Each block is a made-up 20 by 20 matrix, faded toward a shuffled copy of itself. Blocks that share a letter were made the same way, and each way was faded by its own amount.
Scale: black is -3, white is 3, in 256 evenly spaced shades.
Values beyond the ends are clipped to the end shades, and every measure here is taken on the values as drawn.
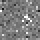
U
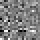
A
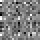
A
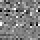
A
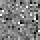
U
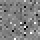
U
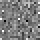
U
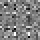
A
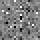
U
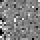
U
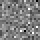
U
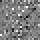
U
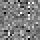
A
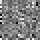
A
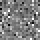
U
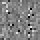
U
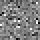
U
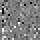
U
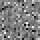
U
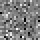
U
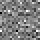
A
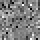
U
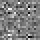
A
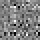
A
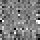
A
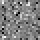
U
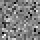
U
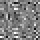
A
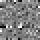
A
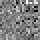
A
